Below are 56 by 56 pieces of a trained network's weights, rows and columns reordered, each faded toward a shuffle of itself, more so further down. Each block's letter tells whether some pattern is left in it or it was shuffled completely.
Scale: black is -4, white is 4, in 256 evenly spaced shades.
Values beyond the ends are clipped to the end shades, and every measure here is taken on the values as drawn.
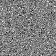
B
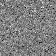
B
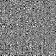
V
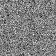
B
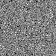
B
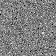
B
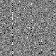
V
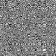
V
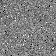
B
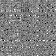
V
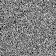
B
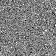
B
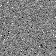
B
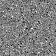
B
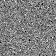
B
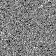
B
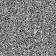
B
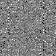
V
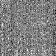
V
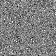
B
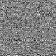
V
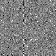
V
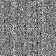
V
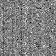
V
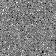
B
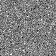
B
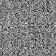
V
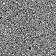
B
